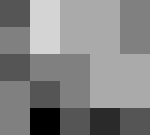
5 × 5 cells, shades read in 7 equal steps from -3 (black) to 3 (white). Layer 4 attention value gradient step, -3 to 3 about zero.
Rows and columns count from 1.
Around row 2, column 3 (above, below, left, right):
1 0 2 1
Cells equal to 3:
0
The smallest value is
-3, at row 5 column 2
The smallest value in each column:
-1 -3 -1 -2 -1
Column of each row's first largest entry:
2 2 4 4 1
